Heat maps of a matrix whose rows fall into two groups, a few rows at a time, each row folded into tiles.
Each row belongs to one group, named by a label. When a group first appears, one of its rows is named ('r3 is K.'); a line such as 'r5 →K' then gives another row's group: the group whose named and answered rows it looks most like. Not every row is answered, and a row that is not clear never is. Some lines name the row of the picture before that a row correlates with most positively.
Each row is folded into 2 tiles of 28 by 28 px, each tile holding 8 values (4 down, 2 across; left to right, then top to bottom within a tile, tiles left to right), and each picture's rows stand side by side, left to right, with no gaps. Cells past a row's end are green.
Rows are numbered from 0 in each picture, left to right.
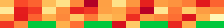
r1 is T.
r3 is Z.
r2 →T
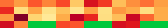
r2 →Z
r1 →Z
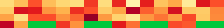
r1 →T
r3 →Z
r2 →T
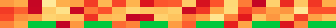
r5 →Z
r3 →T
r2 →Z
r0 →T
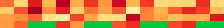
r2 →Z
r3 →T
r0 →T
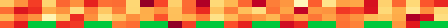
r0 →T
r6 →T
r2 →Z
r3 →T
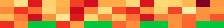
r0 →T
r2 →T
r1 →T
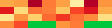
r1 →T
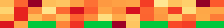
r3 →Z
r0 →T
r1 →T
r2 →T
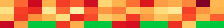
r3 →T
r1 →Z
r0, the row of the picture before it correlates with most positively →0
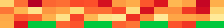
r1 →Z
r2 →Z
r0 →Z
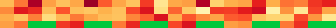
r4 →T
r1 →Z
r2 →T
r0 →T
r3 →Z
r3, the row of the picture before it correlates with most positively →0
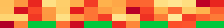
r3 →Z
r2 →T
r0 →T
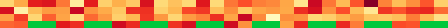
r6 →Z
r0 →Z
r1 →T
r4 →Z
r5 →T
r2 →T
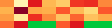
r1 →Z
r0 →T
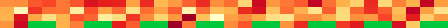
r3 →Z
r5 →Z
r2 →Z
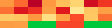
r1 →Z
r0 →T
